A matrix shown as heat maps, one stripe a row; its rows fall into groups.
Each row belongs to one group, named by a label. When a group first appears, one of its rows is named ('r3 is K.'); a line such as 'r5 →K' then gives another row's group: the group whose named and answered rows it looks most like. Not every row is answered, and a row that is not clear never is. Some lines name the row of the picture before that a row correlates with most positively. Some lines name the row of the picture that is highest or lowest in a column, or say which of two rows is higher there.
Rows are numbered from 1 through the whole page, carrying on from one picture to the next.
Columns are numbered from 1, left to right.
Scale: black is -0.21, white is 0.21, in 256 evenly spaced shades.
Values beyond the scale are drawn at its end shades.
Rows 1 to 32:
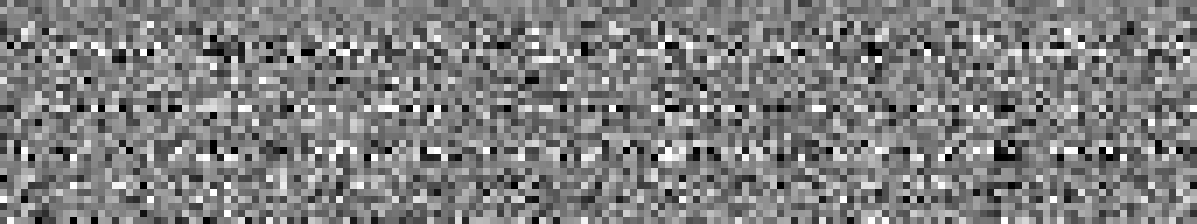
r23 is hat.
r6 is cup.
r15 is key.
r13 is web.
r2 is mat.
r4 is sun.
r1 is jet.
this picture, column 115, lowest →8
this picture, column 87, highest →12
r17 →cup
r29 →sun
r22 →cup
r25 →sun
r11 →hat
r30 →sun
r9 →web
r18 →mat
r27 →hat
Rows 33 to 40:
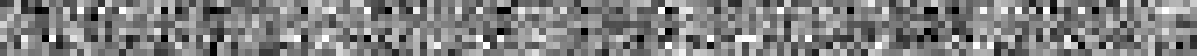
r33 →mat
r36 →mat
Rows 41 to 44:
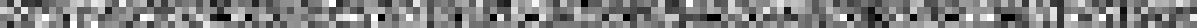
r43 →hat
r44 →key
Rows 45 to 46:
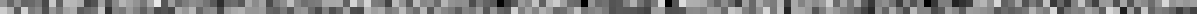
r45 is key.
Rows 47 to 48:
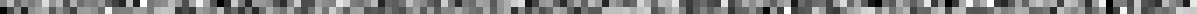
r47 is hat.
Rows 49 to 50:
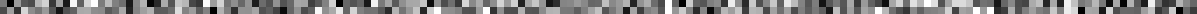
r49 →key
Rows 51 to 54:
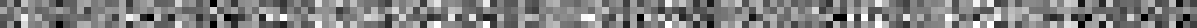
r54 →cup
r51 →cup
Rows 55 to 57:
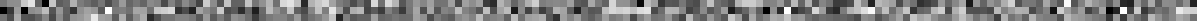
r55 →sun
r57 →key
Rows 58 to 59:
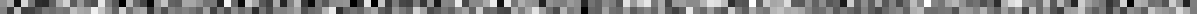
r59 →key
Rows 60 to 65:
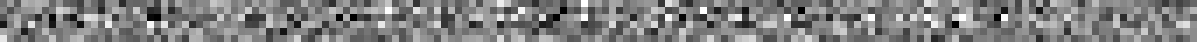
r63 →sun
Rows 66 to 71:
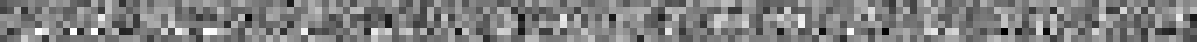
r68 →web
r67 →mat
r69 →web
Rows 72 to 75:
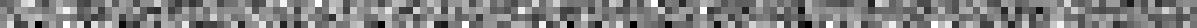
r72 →sun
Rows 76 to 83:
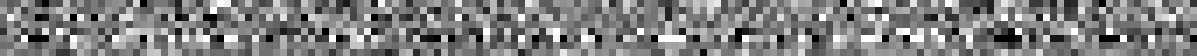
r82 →hat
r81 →hat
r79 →cup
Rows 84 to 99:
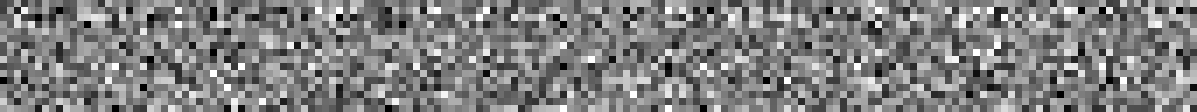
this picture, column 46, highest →85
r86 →key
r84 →mat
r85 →cup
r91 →cup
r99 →web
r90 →jet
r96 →hat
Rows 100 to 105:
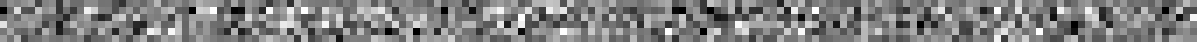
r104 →web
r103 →sun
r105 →jet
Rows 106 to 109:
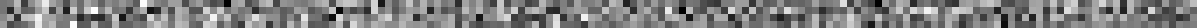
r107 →key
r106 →hat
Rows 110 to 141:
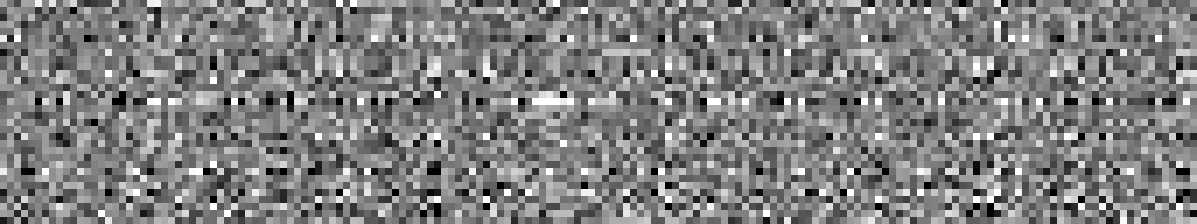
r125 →web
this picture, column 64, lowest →123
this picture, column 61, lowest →140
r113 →jet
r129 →cup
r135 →hat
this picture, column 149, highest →124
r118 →cup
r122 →web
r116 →web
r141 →mat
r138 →cup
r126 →key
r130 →web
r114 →jet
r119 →cup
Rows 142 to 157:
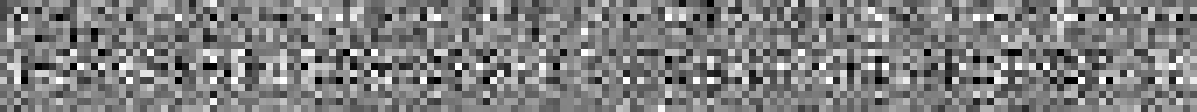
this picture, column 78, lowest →143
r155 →cup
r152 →hat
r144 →cup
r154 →hat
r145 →jet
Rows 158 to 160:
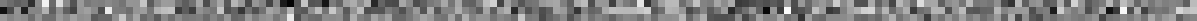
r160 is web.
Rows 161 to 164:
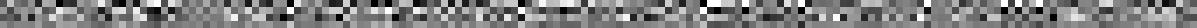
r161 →web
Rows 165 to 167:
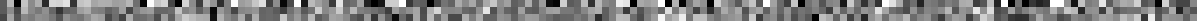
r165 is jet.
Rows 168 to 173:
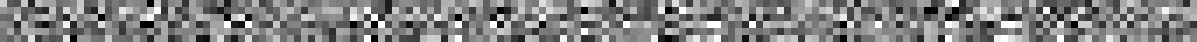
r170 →hat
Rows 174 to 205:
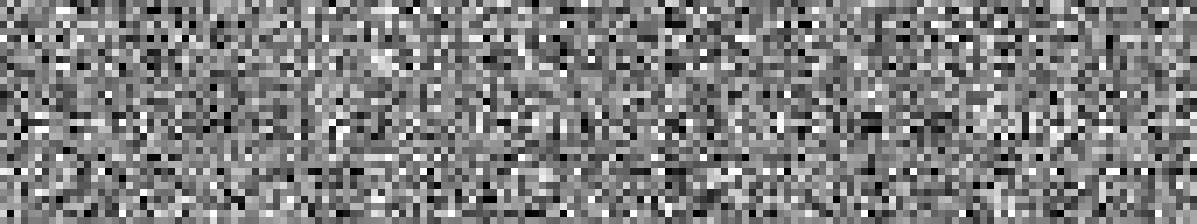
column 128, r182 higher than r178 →Yes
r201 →hat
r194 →sun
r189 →cup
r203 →web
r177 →jet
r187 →mat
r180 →hat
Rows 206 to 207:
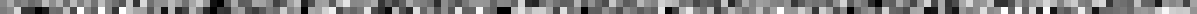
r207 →key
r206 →hat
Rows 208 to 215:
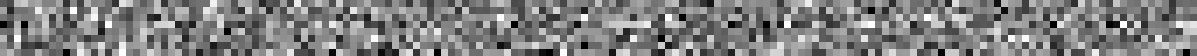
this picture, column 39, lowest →209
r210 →key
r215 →web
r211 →mat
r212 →hat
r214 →key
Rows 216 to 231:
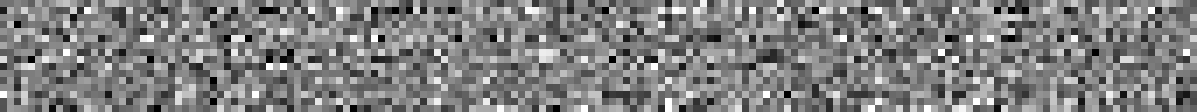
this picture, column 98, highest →217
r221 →hat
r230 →cup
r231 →key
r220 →sun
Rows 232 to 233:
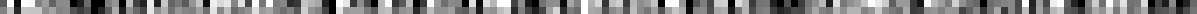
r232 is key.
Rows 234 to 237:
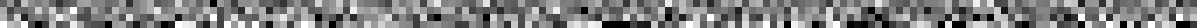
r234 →cup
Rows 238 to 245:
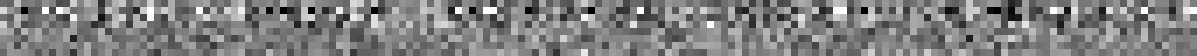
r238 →hat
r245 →key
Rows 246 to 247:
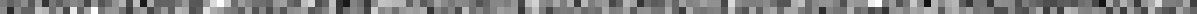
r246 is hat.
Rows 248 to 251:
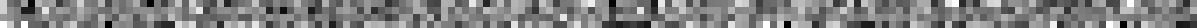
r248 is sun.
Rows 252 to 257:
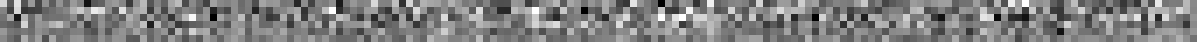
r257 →sun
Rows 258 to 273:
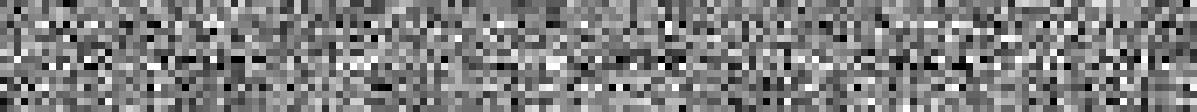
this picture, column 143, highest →267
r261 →key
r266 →jet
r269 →mat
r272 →mat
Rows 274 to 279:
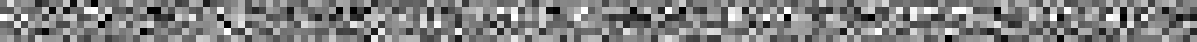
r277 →hat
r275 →key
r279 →hat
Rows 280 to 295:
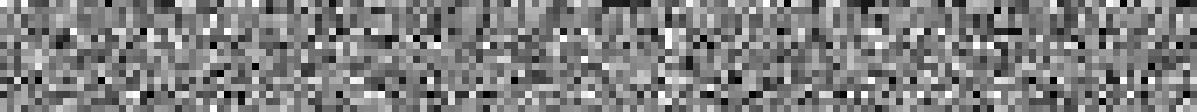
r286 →cup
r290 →hat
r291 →mat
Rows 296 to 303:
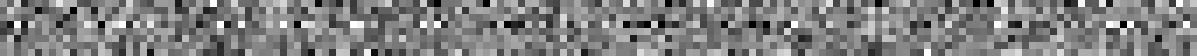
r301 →jet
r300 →mat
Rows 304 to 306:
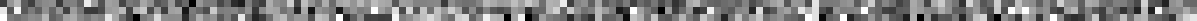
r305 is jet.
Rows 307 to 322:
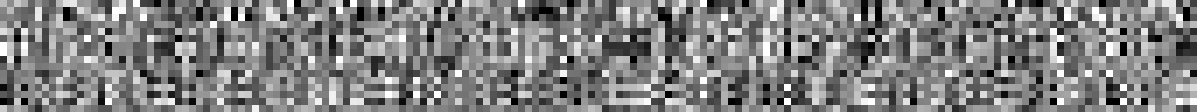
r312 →jet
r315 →jet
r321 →mat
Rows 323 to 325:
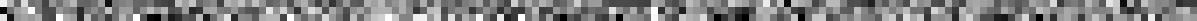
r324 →sun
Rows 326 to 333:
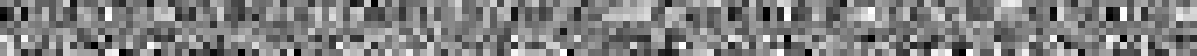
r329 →cup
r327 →mat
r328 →mat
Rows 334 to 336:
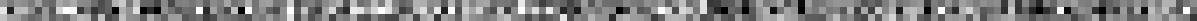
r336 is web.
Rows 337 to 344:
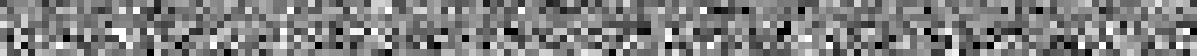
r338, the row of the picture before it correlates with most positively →334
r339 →sun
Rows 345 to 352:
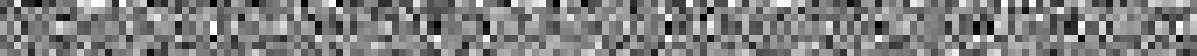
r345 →key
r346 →jet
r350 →cup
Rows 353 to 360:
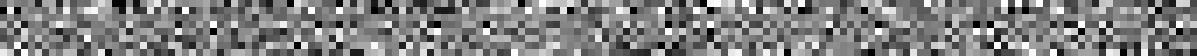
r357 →cup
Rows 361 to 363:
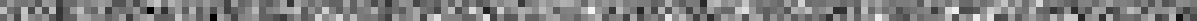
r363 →cup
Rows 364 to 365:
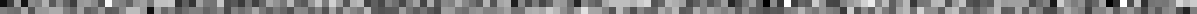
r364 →mat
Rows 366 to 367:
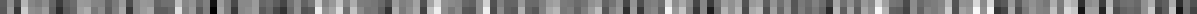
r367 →cup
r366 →cup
